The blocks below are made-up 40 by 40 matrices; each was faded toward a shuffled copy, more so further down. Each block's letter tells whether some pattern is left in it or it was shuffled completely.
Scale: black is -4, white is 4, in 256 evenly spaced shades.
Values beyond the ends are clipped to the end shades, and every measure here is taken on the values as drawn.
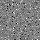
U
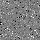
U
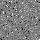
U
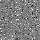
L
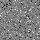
U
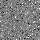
U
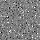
L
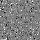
L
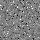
U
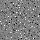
U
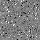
L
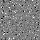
L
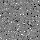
U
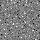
U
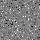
U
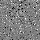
L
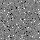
L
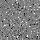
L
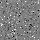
U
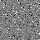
U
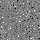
U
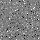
L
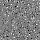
L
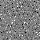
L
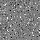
L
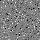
U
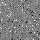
U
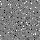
L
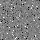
U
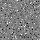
L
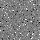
U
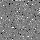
L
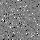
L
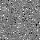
U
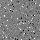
U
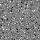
L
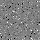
U
